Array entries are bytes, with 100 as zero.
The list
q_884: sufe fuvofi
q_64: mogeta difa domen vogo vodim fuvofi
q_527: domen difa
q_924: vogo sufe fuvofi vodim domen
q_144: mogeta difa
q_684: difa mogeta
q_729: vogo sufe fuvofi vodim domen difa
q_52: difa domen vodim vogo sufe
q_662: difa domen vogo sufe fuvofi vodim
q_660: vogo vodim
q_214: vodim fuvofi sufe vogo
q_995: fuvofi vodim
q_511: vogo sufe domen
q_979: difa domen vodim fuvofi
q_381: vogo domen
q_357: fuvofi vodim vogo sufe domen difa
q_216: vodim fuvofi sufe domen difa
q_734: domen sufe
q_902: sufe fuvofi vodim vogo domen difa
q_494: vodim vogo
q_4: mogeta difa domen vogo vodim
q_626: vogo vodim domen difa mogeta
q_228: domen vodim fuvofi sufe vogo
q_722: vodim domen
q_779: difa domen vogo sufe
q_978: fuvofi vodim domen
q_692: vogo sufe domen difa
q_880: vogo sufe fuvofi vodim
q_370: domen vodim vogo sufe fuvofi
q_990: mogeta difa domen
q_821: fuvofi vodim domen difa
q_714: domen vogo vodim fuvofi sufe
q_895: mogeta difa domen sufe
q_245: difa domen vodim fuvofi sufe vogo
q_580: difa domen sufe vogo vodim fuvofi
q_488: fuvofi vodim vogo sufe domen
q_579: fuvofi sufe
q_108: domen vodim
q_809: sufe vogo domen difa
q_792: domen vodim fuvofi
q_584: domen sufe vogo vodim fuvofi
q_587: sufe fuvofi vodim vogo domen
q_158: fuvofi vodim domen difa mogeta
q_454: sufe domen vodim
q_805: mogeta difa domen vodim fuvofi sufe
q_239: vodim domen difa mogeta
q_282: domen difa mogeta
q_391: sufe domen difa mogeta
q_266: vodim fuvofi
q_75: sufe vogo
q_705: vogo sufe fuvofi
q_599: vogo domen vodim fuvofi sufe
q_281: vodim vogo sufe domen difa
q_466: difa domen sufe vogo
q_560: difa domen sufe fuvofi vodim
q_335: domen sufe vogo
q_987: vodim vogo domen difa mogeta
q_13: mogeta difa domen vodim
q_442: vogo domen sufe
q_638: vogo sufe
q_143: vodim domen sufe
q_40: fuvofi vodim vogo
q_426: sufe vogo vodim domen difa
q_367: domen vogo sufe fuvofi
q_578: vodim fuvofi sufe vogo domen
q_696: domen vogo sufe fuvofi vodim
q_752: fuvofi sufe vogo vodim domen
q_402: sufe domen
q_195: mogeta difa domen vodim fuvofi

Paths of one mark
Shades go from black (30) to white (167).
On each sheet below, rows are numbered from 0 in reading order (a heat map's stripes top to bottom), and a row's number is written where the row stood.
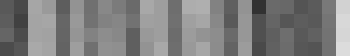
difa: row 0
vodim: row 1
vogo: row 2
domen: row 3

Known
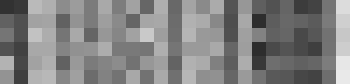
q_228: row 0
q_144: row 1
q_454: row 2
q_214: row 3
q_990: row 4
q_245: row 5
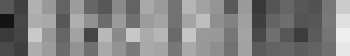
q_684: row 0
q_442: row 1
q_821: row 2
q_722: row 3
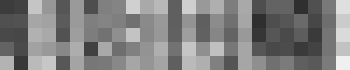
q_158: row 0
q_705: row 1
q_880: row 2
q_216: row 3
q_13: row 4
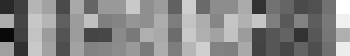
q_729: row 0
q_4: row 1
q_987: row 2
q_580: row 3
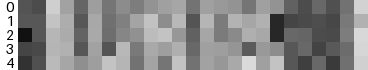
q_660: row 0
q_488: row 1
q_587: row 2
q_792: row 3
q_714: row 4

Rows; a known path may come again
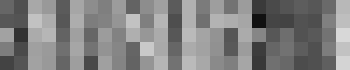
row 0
q_511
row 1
q_488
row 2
q_195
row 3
q_402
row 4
q_527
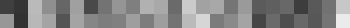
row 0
q_239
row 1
q_580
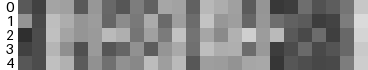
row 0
q_684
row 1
q_245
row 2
q_714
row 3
q_282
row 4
q_40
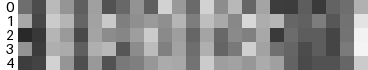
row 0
q_391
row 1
q_4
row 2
q_924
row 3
q_662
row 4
q_626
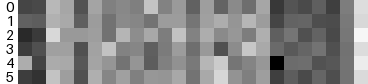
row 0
q_880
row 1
q_494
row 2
q_752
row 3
q_367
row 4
q_466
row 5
q_584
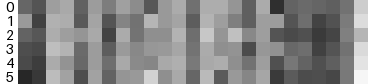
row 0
q_144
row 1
q_979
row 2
q_216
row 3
q_108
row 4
q_722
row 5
q_729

